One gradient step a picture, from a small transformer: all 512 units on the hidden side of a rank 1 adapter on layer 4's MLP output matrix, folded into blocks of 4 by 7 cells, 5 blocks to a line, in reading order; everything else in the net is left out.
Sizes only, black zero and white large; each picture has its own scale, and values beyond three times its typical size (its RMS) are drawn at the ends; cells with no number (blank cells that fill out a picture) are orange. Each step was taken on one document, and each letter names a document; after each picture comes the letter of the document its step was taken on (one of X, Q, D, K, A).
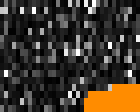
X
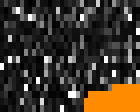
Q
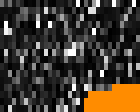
X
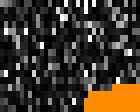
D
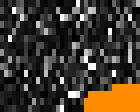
Q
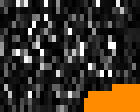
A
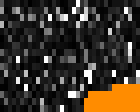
Q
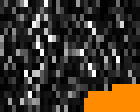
A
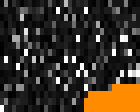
D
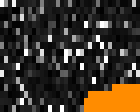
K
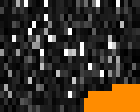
A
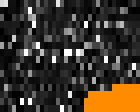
K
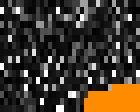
Q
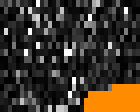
X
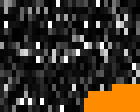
X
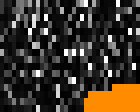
A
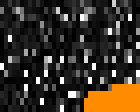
Q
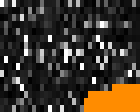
K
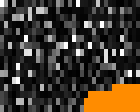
K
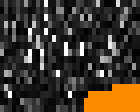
A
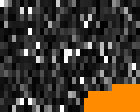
X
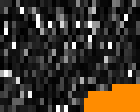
X
